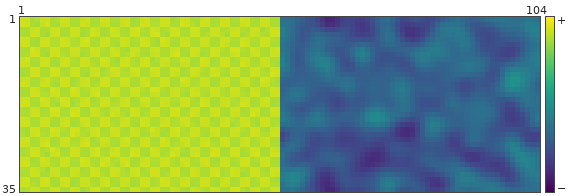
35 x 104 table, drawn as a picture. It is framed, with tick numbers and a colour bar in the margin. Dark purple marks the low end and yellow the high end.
It is made of 1 by 2 panels. Panel 1,1: very high, checkered, faint in contrast. Panel 1,2: low, blotchy.
